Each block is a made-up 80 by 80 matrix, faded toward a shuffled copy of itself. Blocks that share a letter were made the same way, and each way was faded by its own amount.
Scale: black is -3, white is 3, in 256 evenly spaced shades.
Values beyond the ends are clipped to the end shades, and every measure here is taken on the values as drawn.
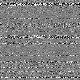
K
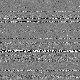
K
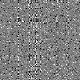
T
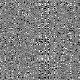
T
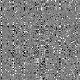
T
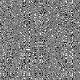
T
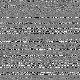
K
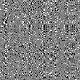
T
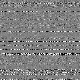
K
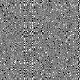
T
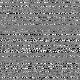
K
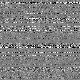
K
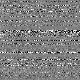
K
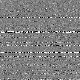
K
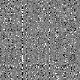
T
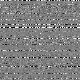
K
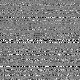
K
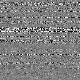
K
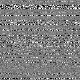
K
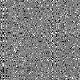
T
